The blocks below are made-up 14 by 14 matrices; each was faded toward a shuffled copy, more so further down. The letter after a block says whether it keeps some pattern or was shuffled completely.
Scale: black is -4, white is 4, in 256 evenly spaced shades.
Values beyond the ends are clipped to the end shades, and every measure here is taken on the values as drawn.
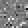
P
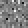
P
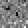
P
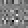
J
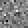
P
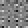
J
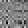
J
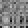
J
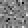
P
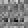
J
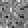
P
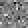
P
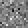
P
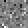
P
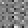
J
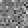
P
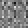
J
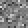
P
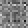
J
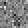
P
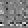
J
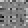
J
